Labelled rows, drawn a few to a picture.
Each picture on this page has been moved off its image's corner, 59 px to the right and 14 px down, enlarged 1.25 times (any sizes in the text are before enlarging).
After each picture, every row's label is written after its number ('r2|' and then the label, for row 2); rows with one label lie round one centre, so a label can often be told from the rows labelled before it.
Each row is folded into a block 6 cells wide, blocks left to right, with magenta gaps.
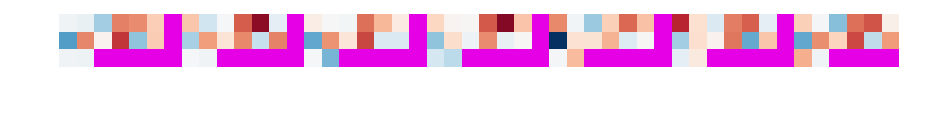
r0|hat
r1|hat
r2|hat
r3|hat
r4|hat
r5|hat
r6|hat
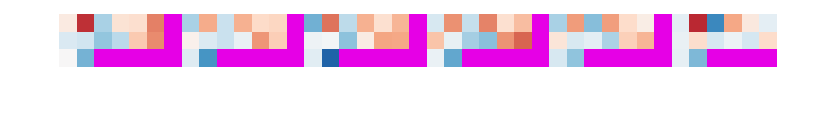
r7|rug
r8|rug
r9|rug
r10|rug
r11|rug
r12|rug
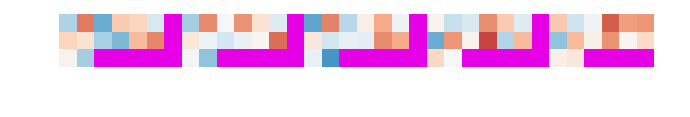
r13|rug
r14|rug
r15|rug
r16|hat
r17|hat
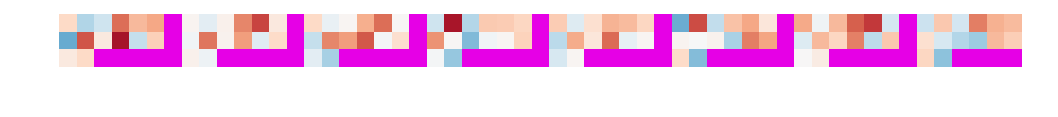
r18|hat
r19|hat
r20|hat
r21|rug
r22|hat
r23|rug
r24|hat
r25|rug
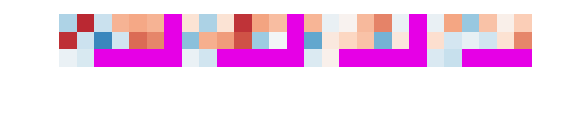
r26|rug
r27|hat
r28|hat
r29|rug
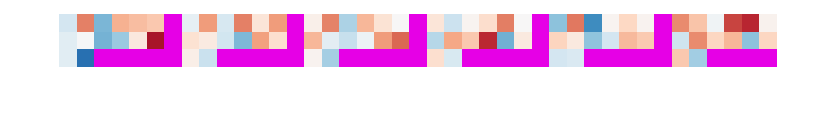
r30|rug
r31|rug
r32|rug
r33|hat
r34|rug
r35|hat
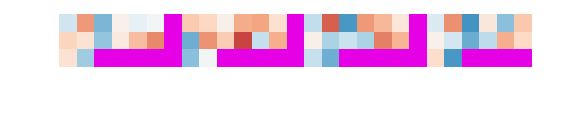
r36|rug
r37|hat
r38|rug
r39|rug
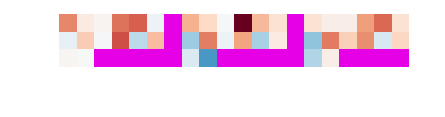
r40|hat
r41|hat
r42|hat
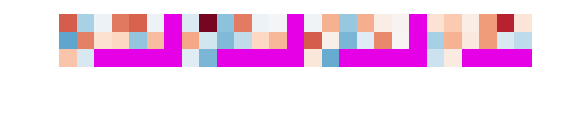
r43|hat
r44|rug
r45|rug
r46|hat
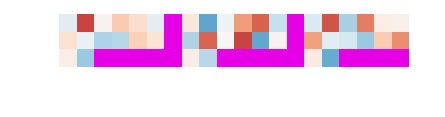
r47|rug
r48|hat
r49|rug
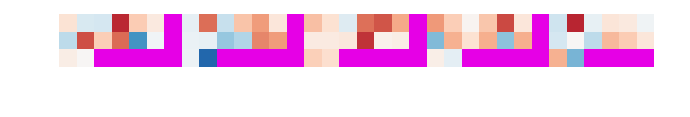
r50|hat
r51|rug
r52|hat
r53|hat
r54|rug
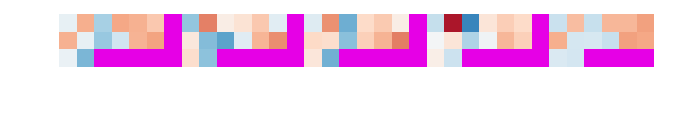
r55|rug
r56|rug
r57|rug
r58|rug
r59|rug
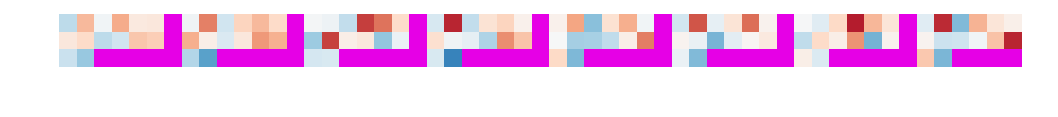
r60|rug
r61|rug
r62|hat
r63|rug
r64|rug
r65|rug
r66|hat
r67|rug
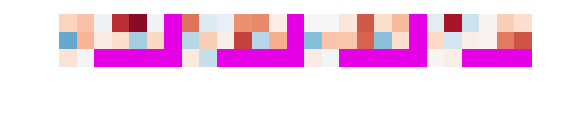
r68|hat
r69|hat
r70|hat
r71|rug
